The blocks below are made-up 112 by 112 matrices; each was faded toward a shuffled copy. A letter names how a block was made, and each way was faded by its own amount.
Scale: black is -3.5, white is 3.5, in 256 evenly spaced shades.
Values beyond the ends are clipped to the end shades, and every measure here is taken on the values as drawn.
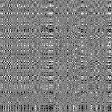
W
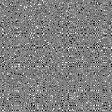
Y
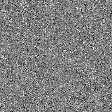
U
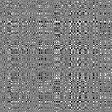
W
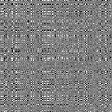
W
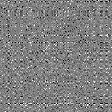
Y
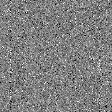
U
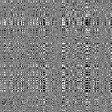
W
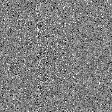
U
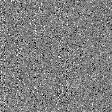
U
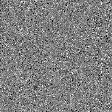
U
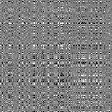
W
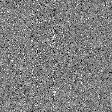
U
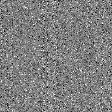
U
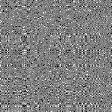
Y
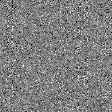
U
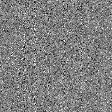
U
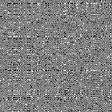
Y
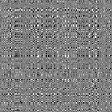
W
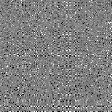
Y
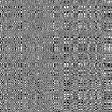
W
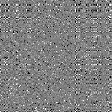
Y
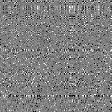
Y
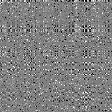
Y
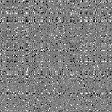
Y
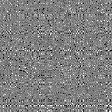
Y
